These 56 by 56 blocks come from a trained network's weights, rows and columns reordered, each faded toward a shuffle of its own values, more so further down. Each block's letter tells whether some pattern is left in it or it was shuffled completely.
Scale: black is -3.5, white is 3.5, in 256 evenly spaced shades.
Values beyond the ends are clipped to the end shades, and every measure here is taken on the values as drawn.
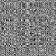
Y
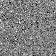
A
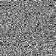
Y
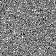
A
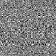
Y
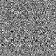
Y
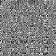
Y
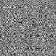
Y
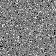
A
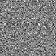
Y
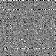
Y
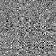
Y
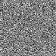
Y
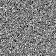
A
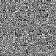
Y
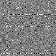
Y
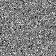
A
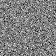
A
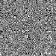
Y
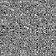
Y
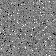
A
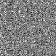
Y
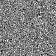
A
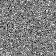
A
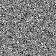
A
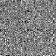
Y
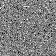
A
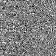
Y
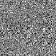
Y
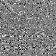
Y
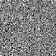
Y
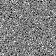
A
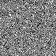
A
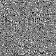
Y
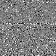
Y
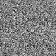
Y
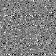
Y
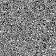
Y
